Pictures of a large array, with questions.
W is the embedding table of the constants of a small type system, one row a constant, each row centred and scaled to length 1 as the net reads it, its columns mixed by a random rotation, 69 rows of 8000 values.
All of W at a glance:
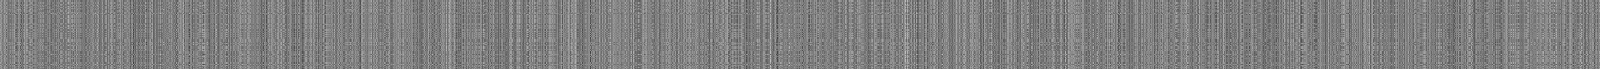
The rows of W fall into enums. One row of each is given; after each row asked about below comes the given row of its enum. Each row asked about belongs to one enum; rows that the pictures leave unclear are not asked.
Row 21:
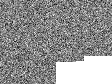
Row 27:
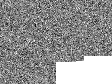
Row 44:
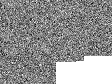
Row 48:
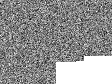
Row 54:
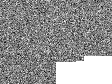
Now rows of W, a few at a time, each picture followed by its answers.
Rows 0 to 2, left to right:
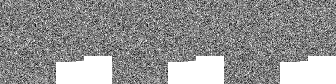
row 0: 27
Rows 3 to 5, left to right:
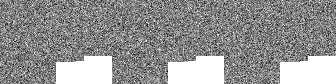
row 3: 21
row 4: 27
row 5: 48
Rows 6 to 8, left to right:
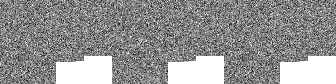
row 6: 21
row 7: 27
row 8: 21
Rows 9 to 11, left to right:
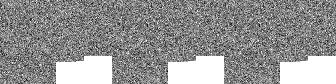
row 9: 44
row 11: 27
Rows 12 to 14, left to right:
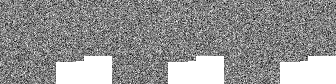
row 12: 21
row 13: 54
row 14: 48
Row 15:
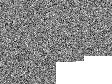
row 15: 21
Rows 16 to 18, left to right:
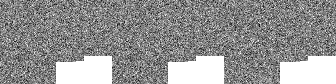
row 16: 21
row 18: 27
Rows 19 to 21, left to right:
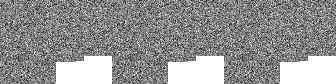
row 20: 21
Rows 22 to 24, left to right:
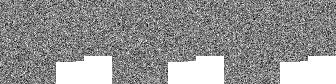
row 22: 21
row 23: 27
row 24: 48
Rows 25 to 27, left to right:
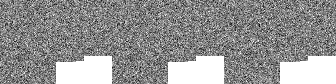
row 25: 21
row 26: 21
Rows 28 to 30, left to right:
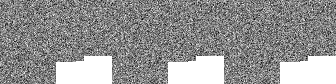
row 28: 21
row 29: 48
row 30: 48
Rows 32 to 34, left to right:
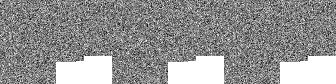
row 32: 48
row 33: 27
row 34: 48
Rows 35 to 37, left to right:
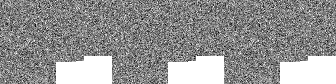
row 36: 48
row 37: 27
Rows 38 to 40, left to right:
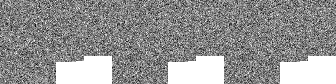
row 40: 21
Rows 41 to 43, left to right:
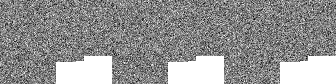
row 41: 21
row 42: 44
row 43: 48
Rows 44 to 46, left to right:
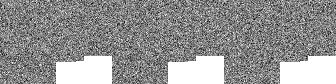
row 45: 21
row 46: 48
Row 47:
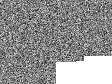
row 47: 48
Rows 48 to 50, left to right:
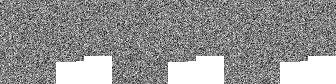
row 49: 21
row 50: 48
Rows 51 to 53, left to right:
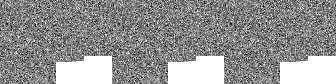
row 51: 27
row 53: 27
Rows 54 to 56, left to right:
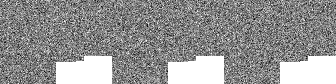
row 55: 27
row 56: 48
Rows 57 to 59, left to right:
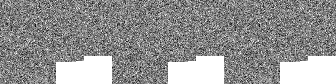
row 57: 27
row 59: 27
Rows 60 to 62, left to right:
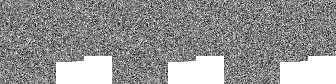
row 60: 27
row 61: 27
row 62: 48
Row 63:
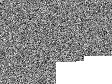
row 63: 48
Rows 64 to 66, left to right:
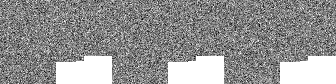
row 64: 54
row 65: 48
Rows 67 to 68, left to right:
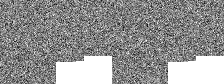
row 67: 21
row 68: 27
